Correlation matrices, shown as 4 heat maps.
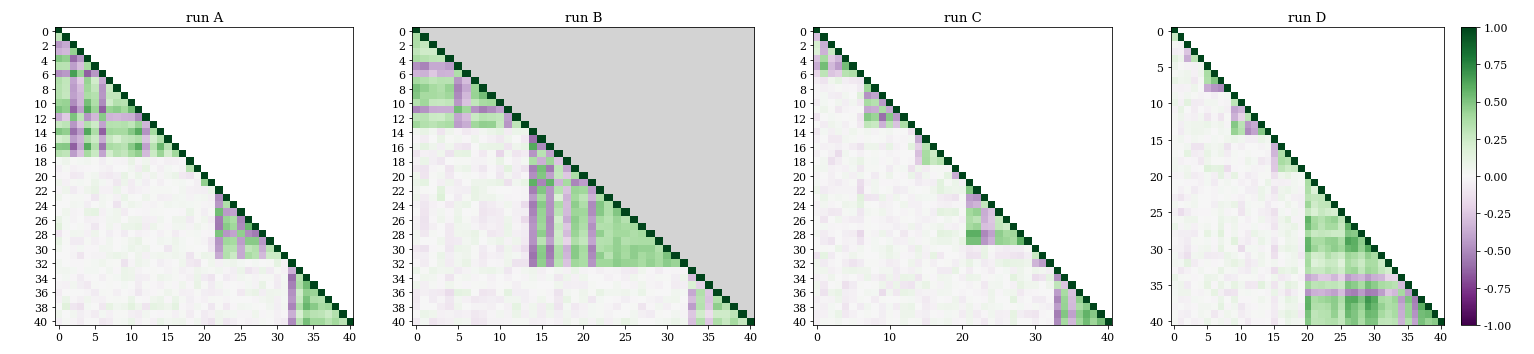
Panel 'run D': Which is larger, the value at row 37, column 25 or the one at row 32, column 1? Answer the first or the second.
the first
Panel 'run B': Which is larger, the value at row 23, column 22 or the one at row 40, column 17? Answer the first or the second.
the first
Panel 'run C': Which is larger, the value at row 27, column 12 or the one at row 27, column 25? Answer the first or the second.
the second
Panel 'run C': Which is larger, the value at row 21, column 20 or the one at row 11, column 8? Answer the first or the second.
the first
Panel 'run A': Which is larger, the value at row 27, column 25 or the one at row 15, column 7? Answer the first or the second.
the second
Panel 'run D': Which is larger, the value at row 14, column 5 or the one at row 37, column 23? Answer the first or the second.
the second
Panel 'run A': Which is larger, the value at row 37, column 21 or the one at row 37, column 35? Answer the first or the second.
the second
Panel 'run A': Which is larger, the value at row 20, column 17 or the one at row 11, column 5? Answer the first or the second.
the second
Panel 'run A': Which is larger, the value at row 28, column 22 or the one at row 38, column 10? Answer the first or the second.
the first
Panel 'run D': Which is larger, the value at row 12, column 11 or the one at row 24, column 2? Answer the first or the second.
the first
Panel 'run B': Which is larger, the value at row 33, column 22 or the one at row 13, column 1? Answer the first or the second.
the second
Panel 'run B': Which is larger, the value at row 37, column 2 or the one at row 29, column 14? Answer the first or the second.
the first
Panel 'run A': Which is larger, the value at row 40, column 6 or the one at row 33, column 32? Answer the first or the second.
the first
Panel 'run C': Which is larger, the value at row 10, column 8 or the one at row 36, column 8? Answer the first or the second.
the first
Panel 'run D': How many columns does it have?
41
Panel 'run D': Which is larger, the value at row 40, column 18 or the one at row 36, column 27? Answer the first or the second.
the first
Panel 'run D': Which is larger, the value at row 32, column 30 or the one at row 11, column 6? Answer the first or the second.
the first
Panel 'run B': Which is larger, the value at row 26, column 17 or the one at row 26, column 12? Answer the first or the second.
the first
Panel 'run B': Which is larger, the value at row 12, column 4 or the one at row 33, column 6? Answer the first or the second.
the first
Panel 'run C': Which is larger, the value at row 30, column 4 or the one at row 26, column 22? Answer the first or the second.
the second
